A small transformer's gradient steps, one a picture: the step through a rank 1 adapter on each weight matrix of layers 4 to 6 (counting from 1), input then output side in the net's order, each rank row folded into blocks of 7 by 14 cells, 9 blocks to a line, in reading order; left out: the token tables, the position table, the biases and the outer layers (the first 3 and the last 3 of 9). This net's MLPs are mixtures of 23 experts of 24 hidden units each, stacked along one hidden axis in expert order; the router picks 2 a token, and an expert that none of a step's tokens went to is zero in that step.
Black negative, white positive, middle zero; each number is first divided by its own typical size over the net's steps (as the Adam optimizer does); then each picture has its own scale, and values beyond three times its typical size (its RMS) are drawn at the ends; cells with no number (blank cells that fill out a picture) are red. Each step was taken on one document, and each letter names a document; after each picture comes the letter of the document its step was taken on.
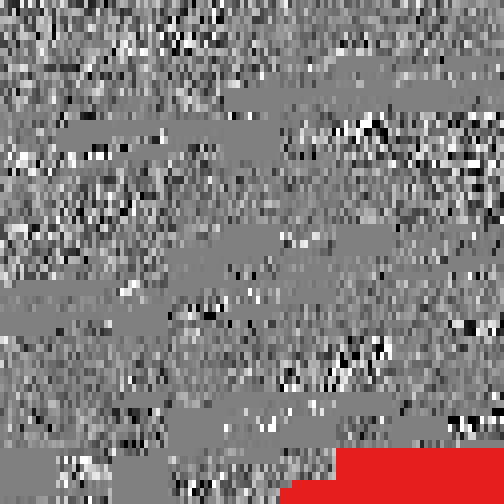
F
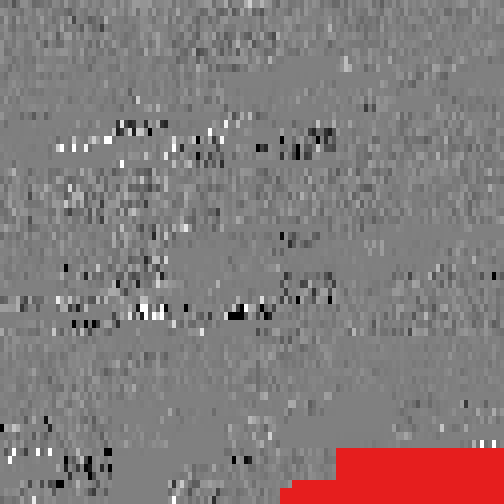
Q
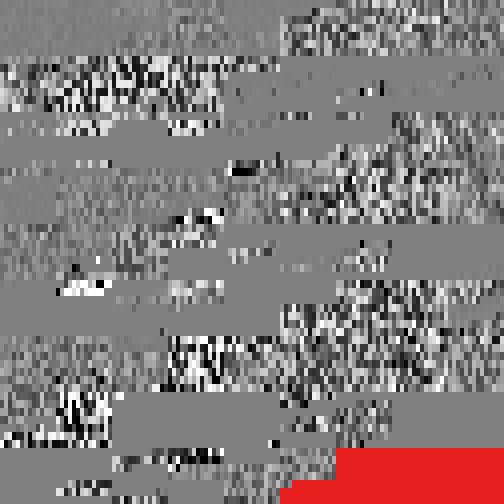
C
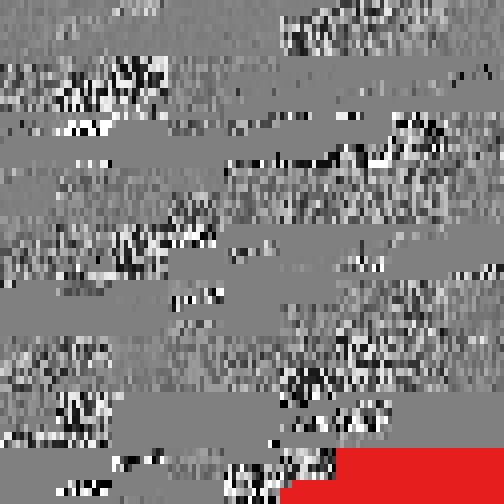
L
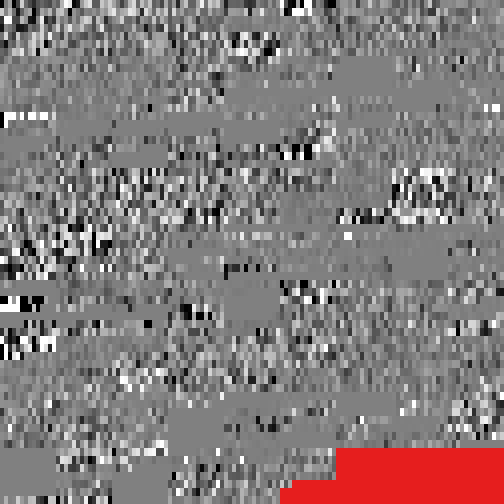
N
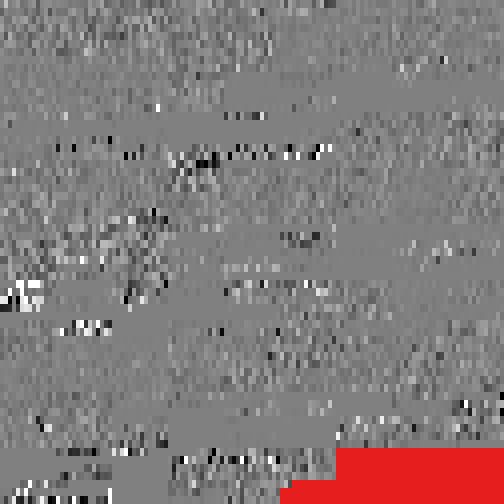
N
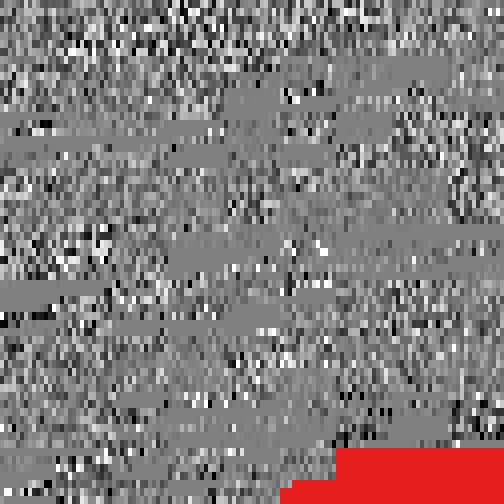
F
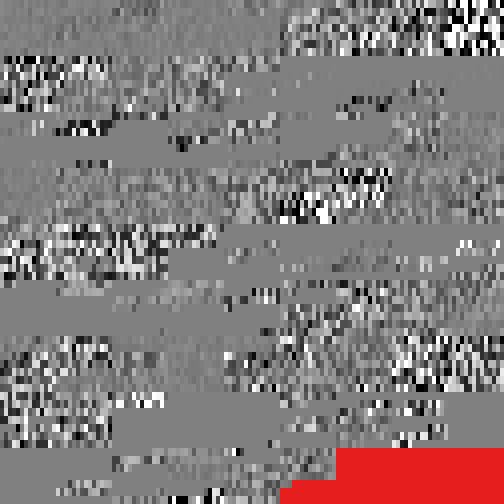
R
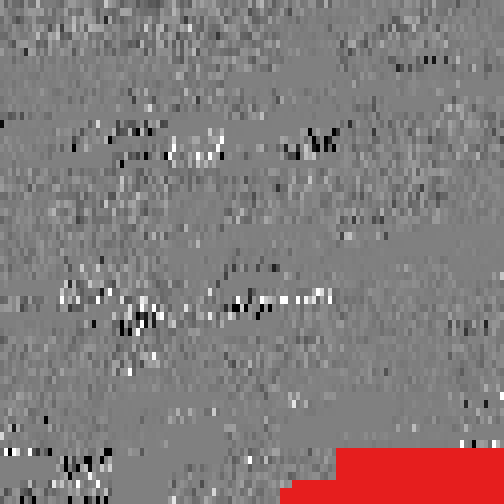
Q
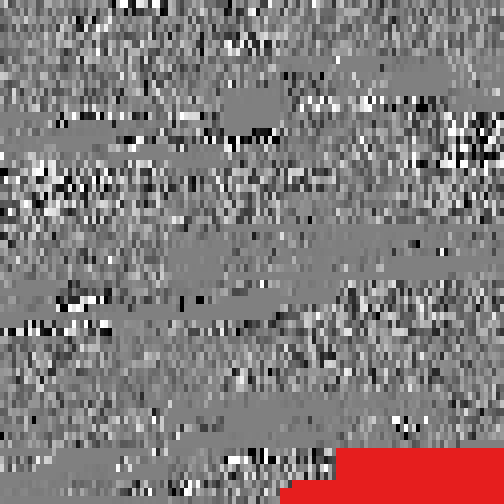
F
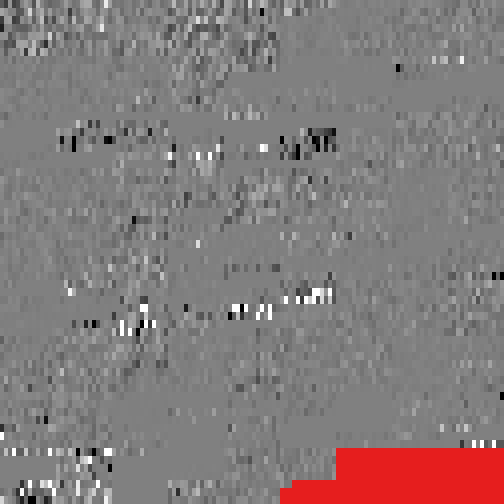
Q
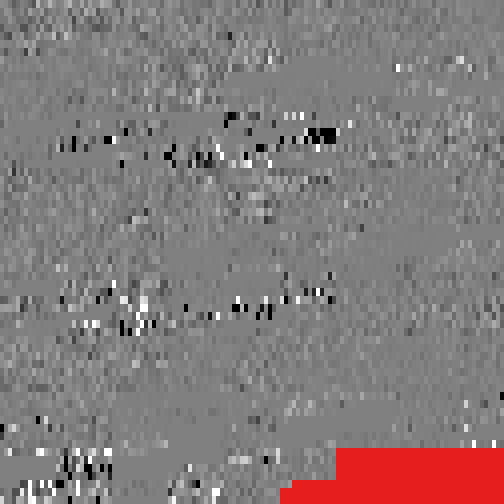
Q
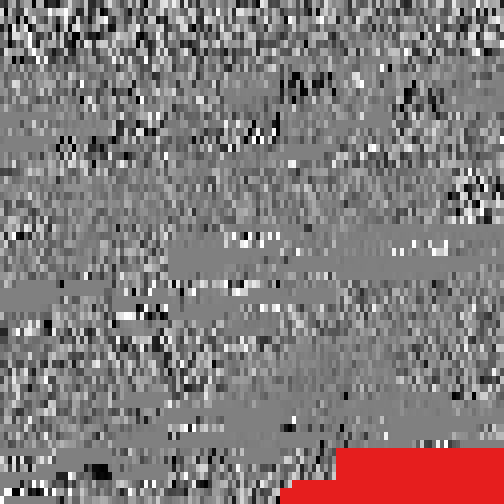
F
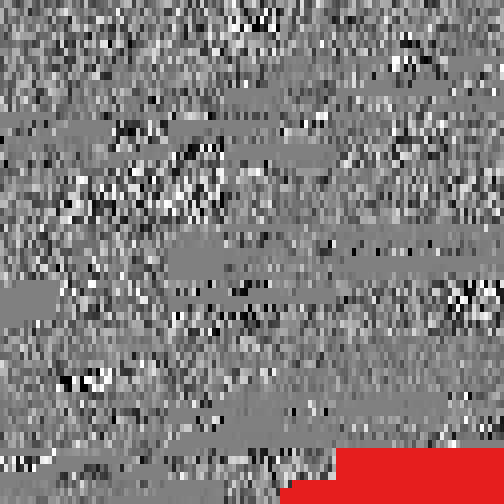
F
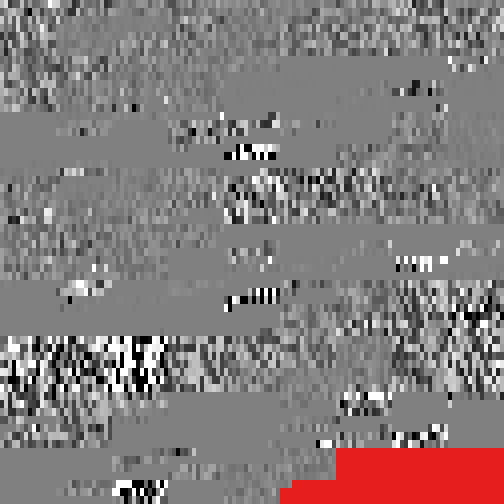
R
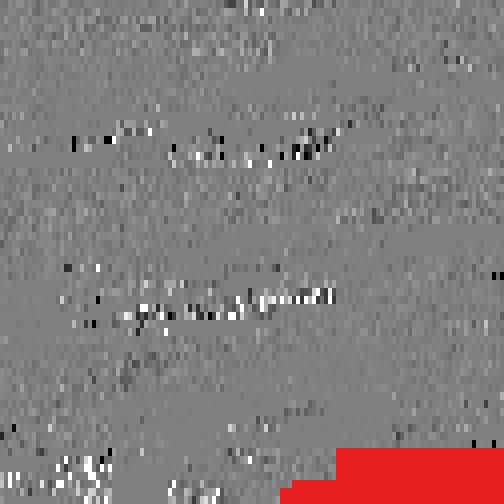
Q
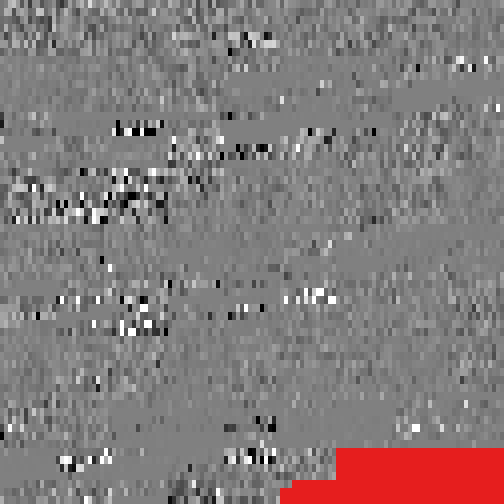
Q
